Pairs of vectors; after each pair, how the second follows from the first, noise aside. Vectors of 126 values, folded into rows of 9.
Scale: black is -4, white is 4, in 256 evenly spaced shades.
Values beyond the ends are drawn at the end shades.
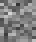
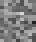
shuffled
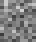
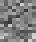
shuffled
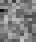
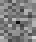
shuffled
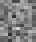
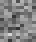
sign-scrambled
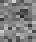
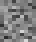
shuffled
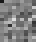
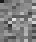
sign-scrambled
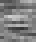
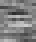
reversed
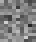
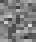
sign-scrambled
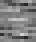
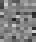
shuffled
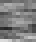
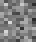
shuffled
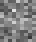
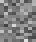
shuffled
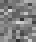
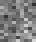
shuffled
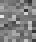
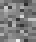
shuffled
